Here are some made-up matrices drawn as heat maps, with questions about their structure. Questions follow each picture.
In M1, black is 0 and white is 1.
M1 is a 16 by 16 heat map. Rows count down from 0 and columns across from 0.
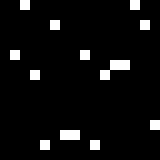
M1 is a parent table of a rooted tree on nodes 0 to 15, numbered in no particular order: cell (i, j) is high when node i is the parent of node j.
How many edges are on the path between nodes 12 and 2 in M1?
4
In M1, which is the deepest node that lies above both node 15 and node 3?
13
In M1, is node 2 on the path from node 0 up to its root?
no
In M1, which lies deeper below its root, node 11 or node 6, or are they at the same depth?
node 11
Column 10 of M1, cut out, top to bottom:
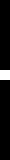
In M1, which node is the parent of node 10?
7
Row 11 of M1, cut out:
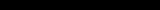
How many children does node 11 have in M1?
0
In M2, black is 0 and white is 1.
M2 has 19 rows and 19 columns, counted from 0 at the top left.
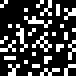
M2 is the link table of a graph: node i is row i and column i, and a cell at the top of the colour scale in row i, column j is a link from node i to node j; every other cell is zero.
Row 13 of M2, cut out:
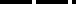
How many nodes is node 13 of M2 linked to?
2
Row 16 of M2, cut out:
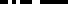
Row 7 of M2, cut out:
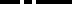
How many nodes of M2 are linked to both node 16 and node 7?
2
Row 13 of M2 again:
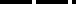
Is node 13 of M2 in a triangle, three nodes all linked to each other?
no
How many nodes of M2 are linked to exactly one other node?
0
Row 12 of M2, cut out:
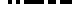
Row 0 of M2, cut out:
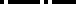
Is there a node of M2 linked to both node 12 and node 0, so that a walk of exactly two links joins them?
yes
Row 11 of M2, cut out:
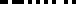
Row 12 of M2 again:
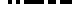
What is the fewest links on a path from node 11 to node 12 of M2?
1
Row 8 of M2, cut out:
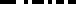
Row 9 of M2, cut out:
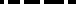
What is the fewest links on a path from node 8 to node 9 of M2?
2
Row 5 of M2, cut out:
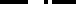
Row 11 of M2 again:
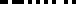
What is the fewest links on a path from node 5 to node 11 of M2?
2
